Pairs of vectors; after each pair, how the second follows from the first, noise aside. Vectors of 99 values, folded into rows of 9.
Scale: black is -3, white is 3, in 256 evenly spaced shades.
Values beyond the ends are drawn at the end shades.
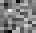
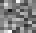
negated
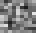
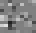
partly zeroed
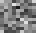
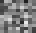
shuffled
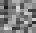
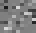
partly zeroed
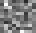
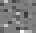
partly zeroed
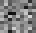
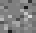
partly zeroed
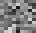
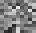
negated
